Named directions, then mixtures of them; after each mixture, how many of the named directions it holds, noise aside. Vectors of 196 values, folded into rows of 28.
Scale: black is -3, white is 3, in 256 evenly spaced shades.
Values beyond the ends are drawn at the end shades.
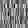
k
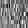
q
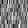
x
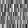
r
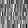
three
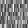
one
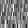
two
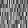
two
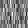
two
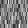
one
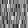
three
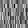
one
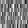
one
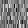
three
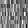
three
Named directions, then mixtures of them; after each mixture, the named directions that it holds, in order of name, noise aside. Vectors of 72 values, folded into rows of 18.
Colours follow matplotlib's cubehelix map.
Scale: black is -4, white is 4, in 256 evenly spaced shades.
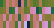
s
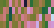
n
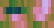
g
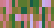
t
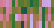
t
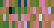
g, n, s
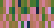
s, t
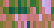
g, s, t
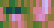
g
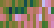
g, n, t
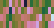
n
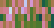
g, n, t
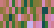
n, s, t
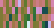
n, s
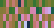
s
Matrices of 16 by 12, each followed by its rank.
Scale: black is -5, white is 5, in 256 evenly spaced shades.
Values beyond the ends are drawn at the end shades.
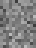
full rank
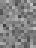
full rank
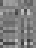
two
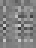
two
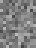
full rank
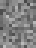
full rank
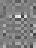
two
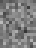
full rank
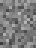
full rank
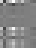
one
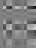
one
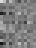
two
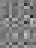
two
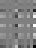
one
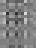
two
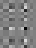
one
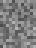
full rank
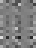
two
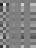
one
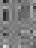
two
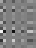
one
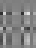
one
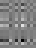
one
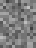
full rank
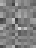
two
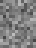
full rank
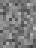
full rank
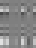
one
